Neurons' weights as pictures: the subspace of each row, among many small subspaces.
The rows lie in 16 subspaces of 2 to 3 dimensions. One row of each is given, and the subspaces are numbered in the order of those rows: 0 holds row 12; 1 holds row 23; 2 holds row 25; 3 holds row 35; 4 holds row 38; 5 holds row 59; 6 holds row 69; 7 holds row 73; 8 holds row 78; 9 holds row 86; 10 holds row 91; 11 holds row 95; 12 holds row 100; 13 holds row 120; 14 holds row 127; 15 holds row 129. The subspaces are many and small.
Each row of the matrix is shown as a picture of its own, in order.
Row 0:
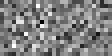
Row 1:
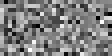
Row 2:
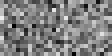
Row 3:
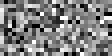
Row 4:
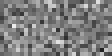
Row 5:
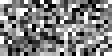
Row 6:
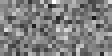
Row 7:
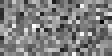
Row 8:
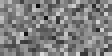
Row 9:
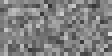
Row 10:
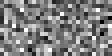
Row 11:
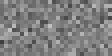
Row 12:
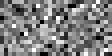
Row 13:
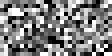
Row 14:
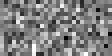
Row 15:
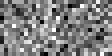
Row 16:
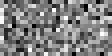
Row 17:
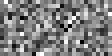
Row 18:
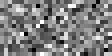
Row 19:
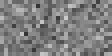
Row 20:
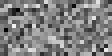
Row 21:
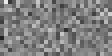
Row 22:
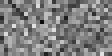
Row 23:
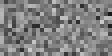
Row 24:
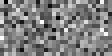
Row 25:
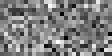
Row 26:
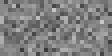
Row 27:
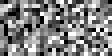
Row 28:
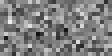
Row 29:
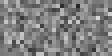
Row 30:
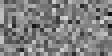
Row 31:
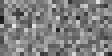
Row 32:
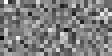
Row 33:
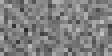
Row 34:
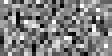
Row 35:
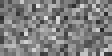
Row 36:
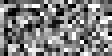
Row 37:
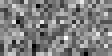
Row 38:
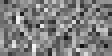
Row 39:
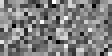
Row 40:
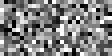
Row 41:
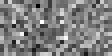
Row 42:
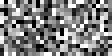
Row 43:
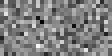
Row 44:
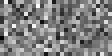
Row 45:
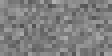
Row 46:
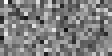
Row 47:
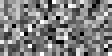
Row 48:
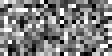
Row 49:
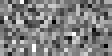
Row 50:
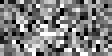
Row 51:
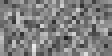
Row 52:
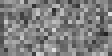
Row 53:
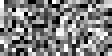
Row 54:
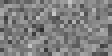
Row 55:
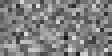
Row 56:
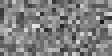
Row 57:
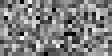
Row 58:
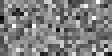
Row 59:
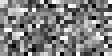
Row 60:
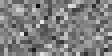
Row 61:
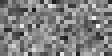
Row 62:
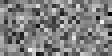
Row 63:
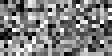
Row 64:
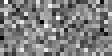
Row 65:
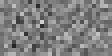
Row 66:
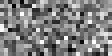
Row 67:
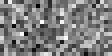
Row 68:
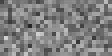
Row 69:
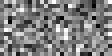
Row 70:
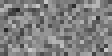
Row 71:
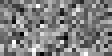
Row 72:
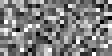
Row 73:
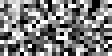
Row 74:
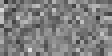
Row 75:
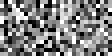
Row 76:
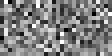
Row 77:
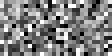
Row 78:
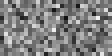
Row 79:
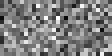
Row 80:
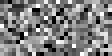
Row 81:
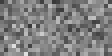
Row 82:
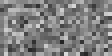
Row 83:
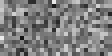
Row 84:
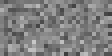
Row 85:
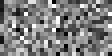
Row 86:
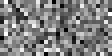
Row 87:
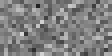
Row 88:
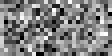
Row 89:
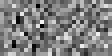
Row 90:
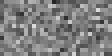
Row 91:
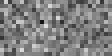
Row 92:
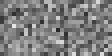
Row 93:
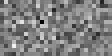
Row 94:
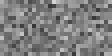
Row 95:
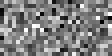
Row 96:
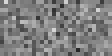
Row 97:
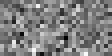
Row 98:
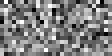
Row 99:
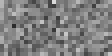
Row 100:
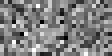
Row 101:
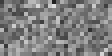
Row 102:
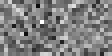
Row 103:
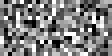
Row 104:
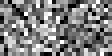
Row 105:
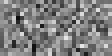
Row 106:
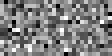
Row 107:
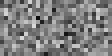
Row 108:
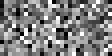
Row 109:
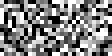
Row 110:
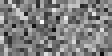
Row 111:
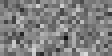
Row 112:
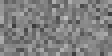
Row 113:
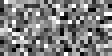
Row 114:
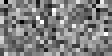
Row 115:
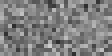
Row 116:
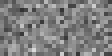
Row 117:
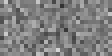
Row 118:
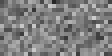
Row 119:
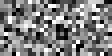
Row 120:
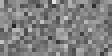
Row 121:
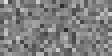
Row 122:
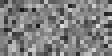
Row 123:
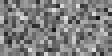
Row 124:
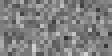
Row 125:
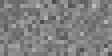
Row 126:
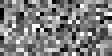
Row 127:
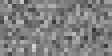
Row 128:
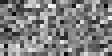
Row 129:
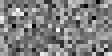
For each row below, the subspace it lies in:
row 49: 14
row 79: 3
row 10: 6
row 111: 12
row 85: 7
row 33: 6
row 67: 12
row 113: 13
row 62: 0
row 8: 3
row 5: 11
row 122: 5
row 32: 9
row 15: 0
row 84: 1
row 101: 13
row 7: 11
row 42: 10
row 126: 11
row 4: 2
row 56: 11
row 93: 4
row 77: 7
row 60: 0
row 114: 14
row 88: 3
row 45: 5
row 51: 14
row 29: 8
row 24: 10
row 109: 11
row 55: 3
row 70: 15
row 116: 11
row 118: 5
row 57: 14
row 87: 0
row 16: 2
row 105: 4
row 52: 3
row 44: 9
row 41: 12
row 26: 3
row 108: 7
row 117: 9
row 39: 13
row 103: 14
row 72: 6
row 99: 7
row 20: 15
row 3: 1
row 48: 11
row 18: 0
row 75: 9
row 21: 9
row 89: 4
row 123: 8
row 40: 7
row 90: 5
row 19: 0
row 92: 2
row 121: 9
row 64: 10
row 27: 2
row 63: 13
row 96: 4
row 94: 5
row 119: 6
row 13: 15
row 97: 12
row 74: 15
